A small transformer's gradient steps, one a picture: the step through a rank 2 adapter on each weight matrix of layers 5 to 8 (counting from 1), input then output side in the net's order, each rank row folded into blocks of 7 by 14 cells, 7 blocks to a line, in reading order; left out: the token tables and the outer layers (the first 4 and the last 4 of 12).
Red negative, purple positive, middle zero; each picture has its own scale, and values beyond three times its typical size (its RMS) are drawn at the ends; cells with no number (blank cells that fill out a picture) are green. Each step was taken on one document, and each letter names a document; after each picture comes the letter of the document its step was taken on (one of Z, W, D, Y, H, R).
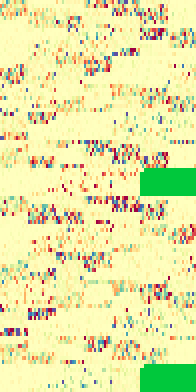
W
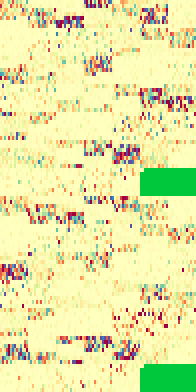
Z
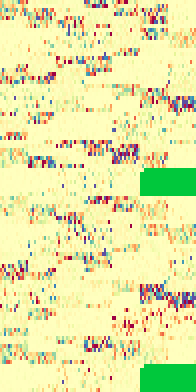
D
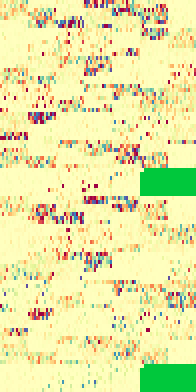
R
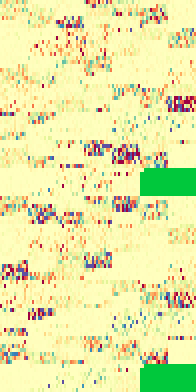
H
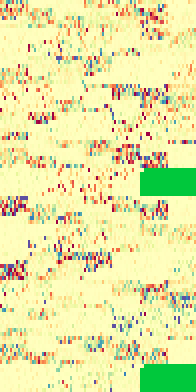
R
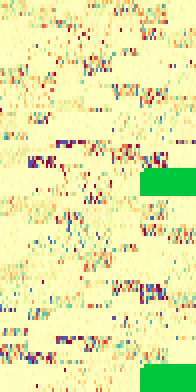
D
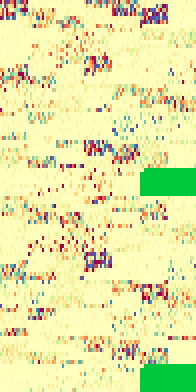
H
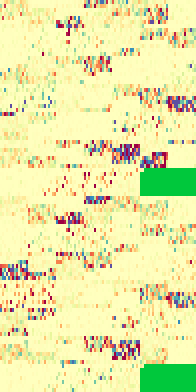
W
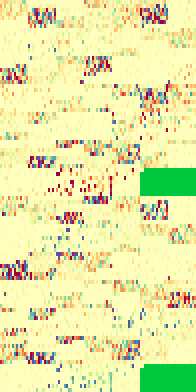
R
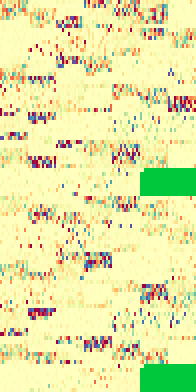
H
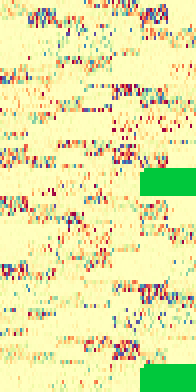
Z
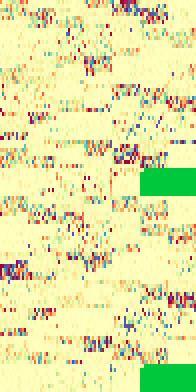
Z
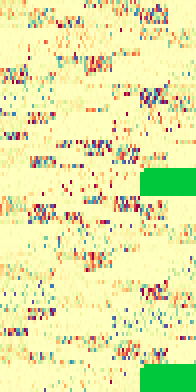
W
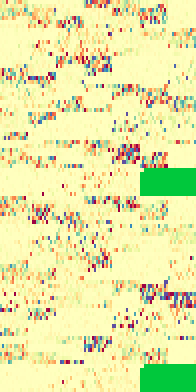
D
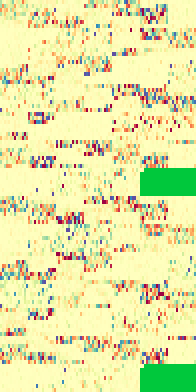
W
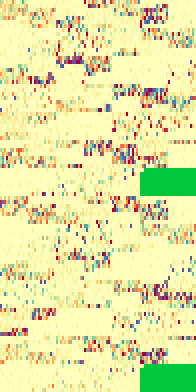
W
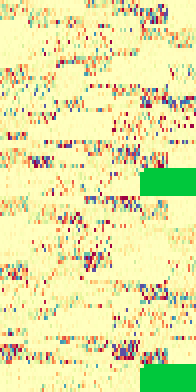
Z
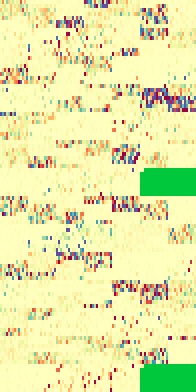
R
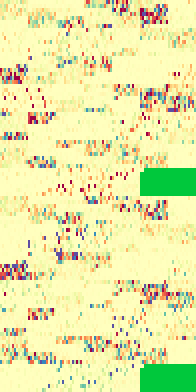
R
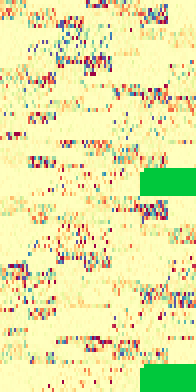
W
